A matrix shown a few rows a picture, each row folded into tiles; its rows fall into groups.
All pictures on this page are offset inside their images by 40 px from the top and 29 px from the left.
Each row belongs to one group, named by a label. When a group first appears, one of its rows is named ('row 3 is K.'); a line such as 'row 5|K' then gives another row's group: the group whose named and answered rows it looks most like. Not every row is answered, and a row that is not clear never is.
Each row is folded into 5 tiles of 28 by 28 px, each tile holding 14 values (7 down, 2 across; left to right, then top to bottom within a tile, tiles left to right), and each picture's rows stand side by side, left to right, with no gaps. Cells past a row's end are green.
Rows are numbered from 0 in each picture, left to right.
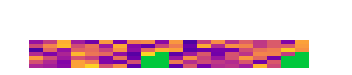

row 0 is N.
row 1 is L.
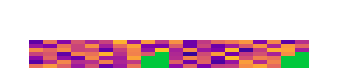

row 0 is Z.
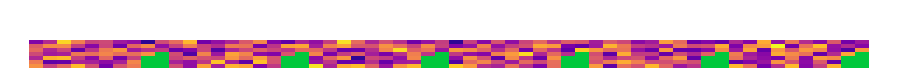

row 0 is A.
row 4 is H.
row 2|A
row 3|Z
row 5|N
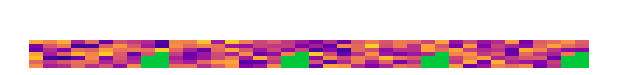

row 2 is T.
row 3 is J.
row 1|N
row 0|N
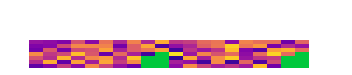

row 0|T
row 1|T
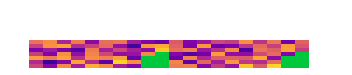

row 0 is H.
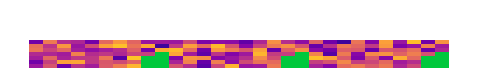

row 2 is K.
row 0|Z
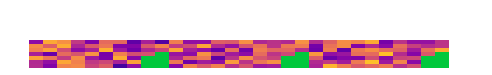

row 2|N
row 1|L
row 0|H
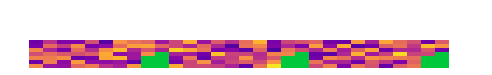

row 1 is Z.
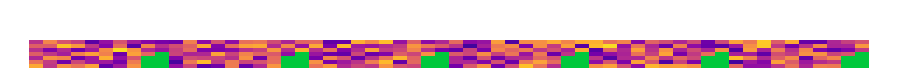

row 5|N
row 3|T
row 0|A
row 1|Z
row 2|L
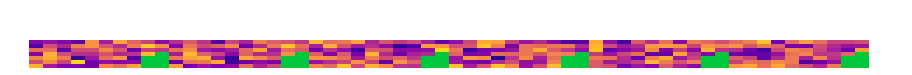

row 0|J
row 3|A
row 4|L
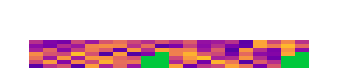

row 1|J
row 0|T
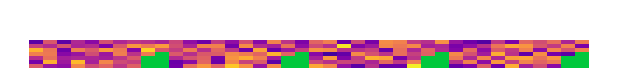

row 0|J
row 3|T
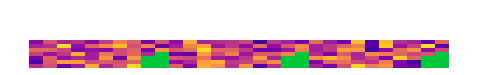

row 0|Z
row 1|H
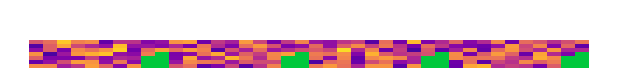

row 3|T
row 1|Z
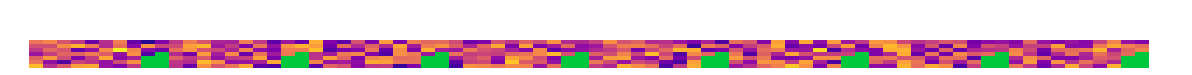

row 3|K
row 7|J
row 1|H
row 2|L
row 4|A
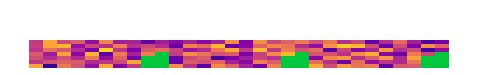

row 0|H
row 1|J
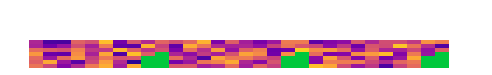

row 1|N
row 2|Z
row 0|K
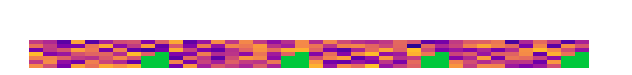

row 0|K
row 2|A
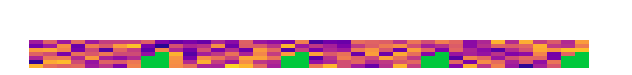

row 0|Z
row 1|K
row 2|T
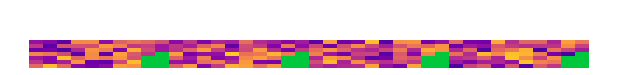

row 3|T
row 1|K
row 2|J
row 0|T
